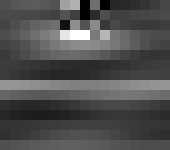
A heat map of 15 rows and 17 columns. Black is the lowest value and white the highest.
In the top middle lies a patch that is rougher than the rest. Overall the values sit about 30% of the way up the scale. Values change most from cell to cell in the top middle. The values are skewed, with a long tail toward high values.
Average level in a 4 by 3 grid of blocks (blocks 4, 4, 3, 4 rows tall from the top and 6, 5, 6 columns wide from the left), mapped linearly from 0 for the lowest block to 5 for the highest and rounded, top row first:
3 5 1
1 2 1
3 4 5
0 1 0
